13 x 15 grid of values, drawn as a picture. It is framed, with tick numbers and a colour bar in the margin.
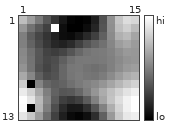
Ninth with the lowest average: top middle. Lone odd cells: 3, 1 higher and 2 lower than their neighbours. Calmest part: centre. Ninth with the highest average: bottom right.
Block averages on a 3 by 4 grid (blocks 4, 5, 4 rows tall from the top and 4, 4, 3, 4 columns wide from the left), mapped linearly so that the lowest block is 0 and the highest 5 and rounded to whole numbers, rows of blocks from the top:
2014
2223
4125
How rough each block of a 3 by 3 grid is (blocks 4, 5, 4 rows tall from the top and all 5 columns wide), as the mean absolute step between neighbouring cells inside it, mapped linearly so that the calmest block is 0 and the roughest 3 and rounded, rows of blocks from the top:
211
100
311
